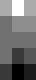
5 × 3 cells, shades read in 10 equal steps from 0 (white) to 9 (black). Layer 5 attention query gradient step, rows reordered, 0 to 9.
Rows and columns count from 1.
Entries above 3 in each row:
0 3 3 3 3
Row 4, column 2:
7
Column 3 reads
3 4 5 6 8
